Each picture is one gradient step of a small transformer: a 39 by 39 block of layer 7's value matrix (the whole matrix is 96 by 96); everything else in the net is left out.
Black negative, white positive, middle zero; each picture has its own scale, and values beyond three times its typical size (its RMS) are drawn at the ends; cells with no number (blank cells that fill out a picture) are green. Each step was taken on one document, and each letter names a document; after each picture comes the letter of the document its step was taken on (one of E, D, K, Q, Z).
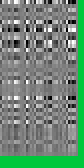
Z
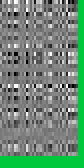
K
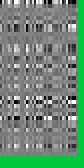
K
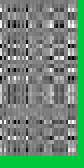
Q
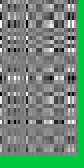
Q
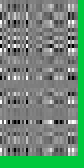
Q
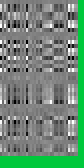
Q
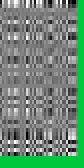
Z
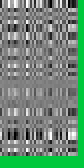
Z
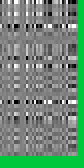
K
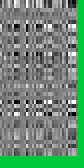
K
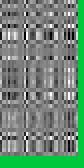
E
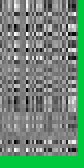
K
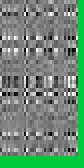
E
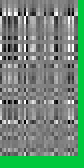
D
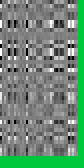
Q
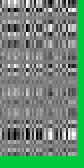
Z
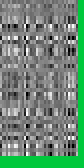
E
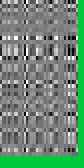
E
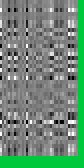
Q
